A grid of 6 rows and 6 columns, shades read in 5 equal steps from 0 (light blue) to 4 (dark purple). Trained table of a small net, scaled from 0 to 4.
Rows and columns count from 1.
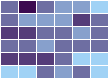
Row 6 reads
0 0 2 1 2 0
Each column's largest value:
3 4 3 2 3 2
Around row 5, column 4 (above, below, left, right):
2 1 3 0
